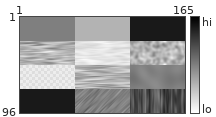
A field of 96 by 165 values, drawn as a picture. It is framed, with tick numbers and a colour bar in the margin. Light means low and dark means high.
It is made of 4 by 3 panels. Panel 1,1: middling, flat. Panel 1,2: low, flat. Panel 1,3: very high, flat. Panel 2,1: low, streaked across. Panel 2,2: very low, streaked across, faint in contrast. Panel 2,3: low, blotchy. Panel 3,1: very low, checkered, faint in contrast. Panel 3,2: low, streaked across. Panel 3,3: middling, smooth, faint in contrast. Panel 4,1: very high, flat. Panel 4,2: middling, slanting up to the right, faint in contrast. Panel 4,3: high, streaked downward.
